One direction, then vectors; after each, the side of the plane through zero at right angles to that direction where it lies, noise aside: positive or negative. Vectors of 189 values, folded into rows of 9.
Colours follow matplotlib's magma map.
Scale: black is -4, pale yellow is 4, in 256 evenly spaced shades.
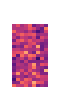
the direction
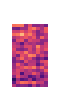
positive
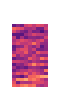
positive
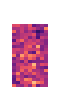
positive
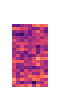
negative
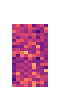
positive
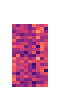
negative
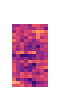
negative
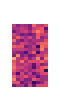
negative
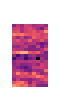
positive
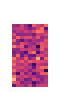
negative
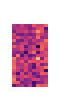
negative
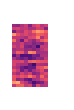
negative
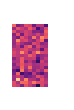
positive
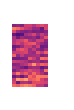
positive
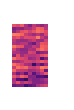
negative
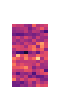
negative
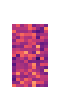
positive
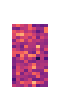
positive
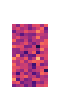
negative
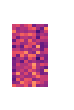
positive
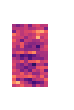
negative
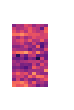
positive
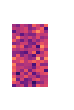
negative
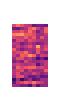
positive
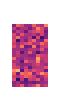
negative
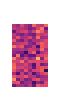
negative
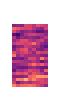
positive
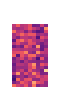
positive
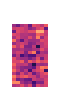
negative
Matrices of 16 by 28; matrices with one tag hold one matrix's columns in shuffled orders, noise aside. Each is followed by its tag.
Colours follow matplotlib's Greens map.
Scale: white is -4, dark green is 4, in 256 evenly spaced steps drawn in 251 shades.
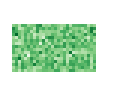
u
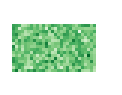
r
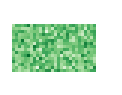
r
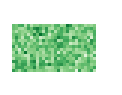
u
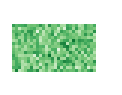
r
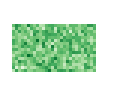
r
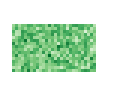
r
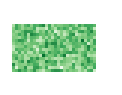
r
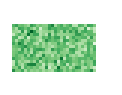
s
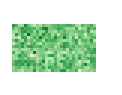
u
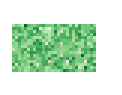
s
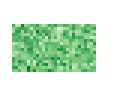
s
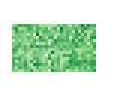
u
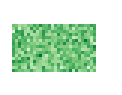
r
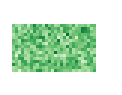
u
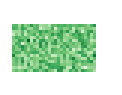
r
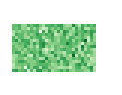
r
